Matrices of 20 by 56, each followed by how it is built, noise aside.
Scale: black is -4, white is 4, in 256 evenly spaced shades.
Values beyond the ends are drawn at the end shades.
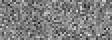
noise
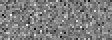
noise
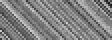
Toeplitz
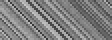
Toeplitz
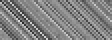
Toeplitz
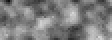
smooth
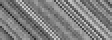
Toeplitz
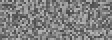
noise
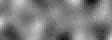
smooth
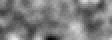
smooth
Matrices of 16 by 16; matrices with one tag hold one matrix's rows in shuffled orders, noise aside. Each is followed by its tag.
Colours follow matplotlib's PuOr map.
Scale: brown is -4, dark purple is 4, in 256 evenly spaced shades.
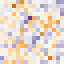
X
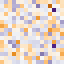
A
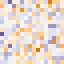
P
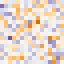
P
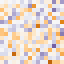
A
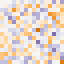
A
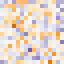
X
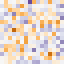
X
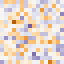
X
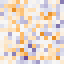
X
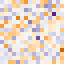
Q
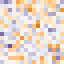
P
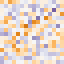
Q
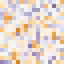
Q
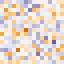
Q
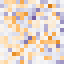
X
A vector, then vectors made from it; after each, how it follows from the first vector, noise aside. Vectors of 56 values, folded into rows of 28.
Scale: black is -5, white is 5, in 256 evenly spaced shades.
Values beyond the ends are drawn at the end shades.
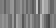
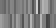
copied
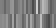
copied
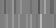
partly zeroed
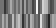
scaled up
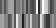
scaled up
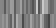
copied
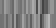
negated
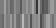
negated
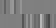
partly zeroed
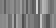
copied
